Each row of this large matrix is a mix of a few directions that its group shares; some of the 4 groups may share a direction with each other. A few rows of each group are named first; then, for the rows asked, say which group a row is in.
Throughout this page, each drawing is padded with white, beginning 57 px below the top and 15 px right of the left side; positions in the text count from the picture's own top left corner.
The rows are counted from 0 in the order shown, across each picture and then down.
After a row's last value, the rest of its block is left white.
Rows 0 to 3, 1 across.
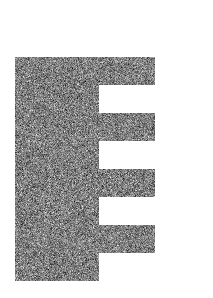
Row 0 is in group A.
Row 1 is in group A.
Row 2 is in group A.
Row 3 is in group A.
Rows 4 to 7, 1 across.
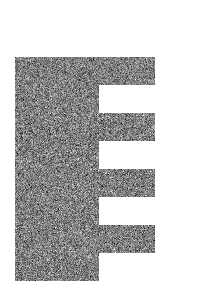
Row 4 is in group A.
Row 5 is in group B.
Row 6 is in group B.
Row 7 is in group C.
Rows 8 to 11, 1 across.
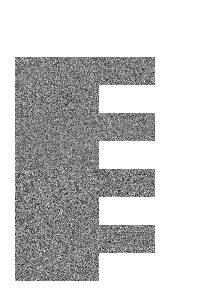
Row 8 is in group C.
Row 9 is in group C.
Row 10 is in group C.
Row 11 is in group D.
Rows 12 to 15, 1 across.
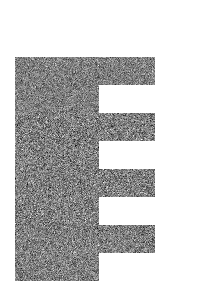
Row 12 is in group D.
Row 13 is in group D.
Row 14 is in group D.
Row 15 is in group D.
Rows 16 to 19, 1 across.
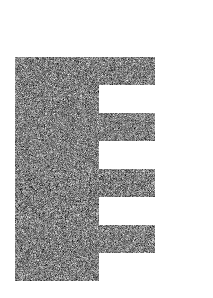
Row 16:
D
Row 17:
D
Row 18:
B
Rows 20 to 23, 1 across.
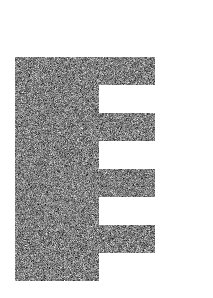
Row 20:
A
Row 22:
B
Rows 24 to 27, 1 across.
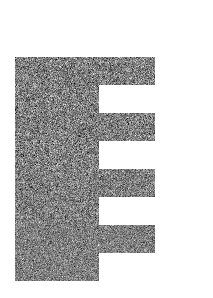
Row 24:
A
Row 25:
A
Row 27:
D
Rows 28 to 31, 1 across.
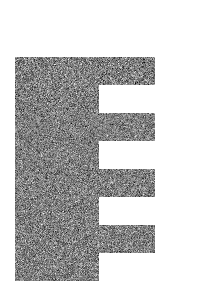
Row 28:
C
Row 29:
C
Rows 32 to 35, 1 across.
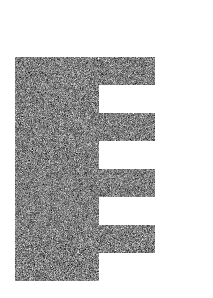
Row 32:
B
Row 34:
A
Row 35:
A
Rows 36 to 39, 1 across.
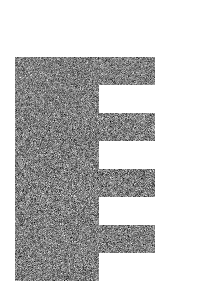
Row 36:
B
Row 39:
D
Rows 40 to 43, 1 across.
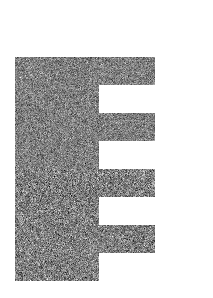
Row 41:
D
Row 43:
C
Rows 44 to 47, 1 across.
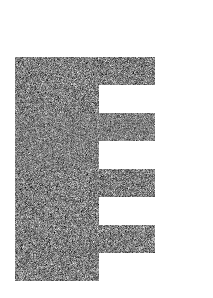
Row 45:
D
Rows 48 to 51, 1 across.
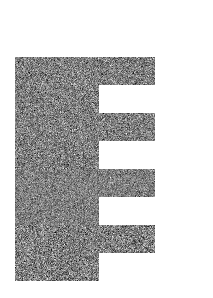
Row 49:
D
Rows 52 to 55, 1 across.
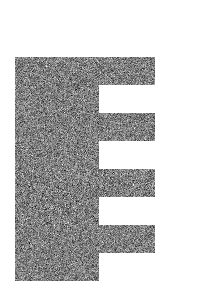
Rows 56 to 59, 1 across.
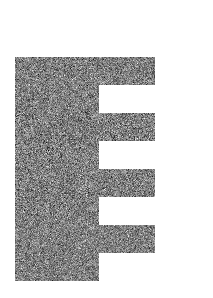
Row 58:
A
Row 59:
A
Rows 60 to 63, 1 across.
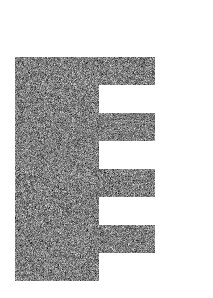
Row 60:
B
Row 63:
B
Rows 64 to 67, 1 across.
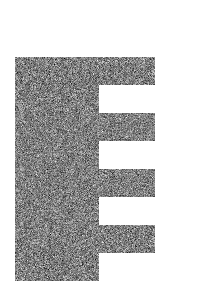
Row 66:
D
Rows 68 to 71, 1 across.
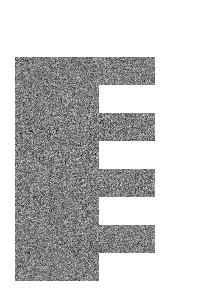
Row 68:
C
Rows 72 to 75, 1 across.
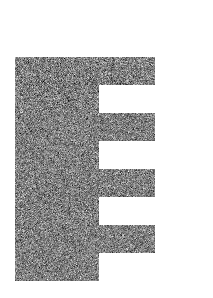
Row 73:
B
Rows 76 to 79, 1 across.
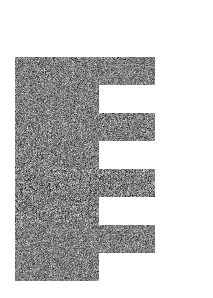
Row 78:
B
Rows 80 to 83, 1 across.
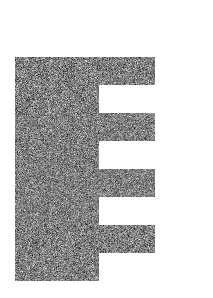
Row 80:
A
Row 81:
D
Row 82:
A
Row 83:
A
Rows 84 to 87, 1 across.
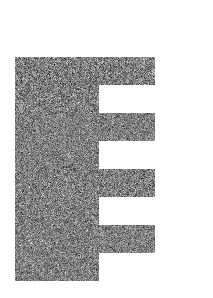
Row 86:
A
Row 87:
B
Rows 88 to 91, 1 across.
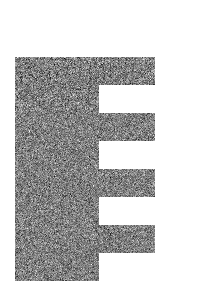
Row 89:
A
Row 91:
C
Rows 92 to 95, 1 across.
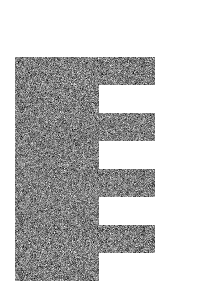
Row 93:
D
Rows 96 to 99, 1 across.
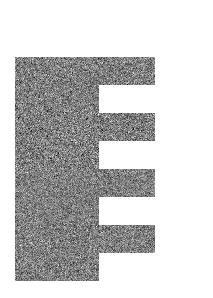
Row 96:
C
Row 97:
B
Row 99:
B
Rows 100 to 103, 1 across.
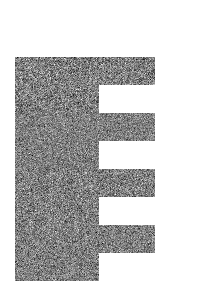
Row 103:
D
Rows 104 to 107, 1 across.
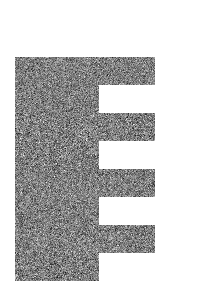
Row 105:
A
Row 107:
A
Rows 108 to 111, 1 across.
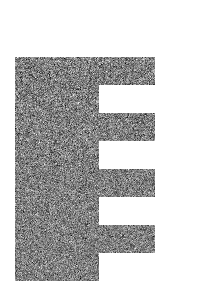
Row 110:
A
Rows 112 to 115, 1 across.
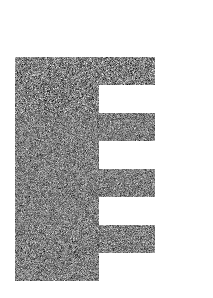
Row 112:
A
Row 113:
D
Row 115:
D
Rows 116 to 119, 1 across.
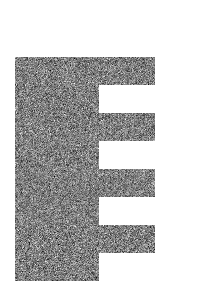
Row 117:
B
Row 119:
A
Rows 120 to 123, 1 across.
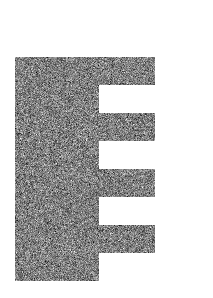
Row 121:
A
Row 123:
A
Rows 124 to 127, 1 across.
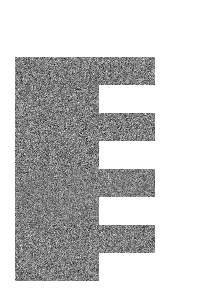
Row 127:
B
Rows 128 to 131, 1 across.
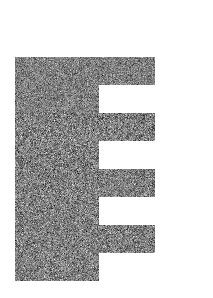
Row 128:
D
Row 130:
D
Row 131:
A
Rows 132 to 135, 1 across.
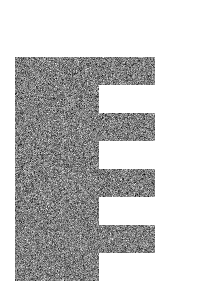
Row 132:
D
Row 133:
D
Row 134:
C
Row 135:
D
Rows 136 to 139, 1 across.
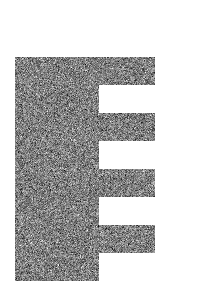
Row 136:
C
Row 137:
B
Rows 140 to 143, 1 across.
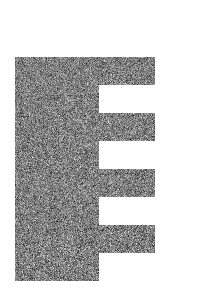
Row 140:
D
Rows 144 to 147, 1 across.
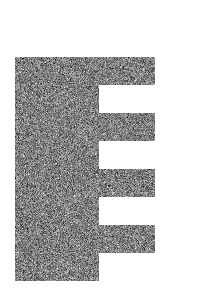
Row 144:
C
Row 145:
A
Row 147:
C
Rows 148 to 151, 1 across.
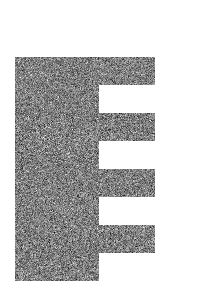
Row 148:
B
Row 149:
D
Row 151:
B
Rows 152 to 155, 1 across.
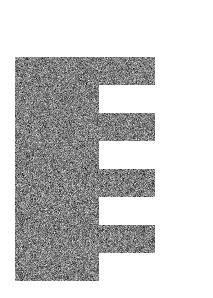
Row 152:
A
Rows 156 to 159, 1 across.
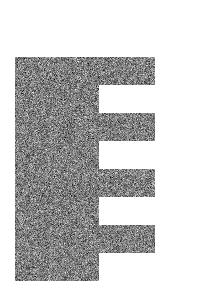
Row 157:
A
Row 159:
A
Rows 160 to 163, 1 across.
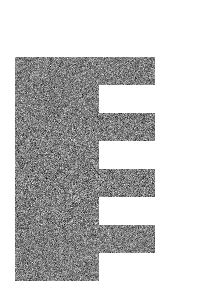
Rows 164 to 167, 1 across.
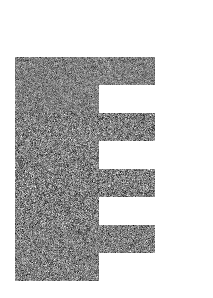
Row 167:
C
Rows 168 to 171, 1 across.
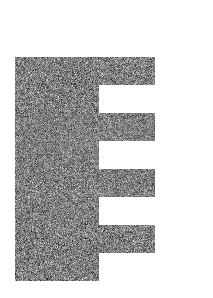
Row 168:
B
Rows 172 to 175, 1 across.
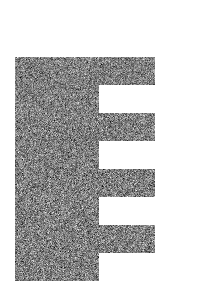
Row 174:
A
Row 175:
D
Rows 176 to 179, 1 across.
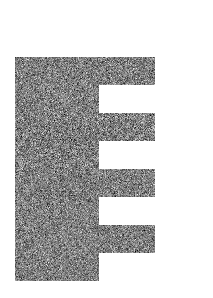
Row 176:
A
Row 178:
C
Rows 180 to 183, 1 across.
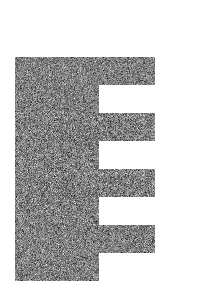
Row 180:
D
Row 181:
C
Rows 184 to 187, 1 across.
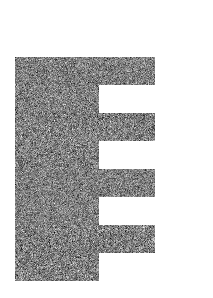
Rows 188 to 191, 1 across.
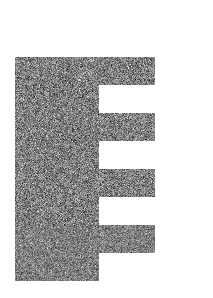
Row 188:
A
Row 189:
B
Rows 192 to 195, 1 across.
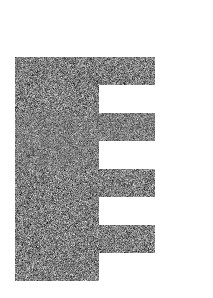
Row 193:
A
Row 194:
C
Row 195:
A
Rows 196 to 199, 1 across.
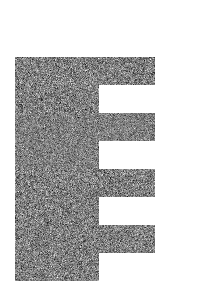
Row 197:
D
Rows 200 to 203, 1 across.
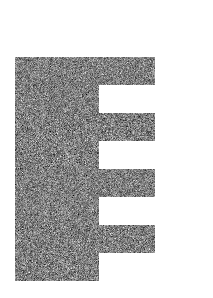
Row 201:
D
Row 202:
A
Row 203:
C
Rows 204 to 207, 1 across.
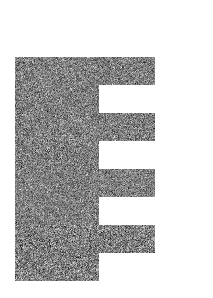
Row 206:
B
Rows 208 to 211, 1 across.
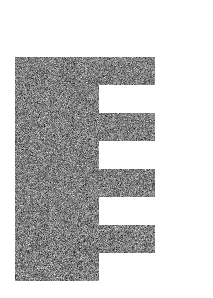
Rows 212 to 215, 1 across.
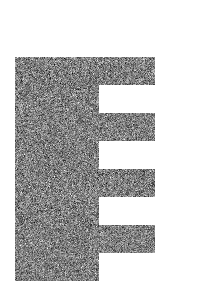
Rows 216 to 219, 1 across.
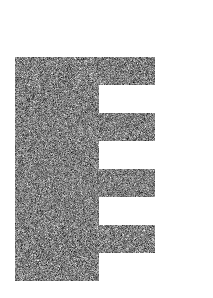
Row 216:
A
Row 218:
D
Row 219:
C
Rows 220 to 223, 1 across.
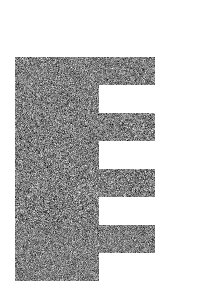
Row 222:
A
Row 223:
D
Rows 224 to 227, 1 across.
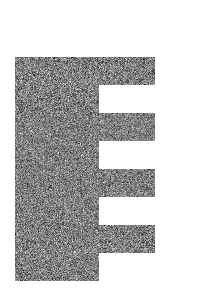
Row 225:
B
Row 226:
D
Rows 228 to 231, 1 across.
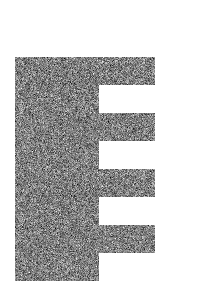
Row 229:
C
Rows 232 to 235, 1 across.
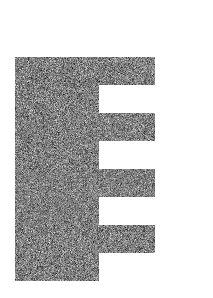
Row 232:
A
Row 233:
C
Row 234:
A
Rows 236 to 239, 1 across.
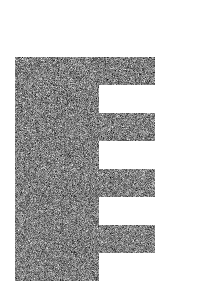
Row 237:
D
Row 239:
B
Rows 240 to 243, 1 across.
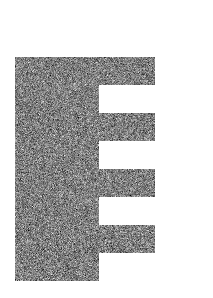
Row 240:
D
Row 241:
D
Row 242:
C
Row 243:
D
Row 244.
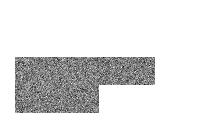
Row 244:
C
